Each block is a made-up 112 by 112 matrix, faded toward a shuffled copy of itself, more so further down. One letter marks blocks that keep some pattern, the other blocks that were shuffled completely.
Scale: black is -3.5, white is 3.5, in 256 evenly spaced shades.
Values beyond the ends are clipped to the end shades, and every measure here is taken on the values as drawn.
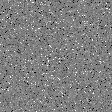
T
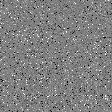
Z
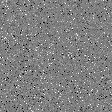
T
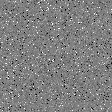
T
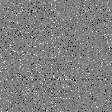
Z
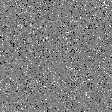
Z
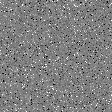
T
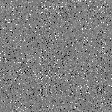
Z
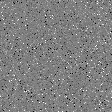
T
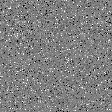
Z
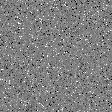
T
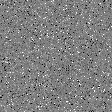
T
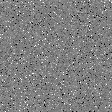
T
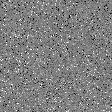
T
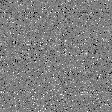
Z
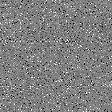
Z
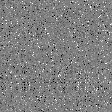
Z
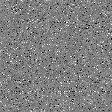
Z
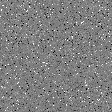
T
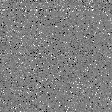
Z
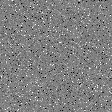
T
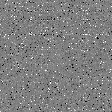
Z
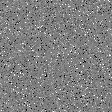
T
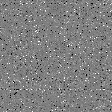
Z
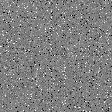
Z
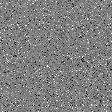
Z
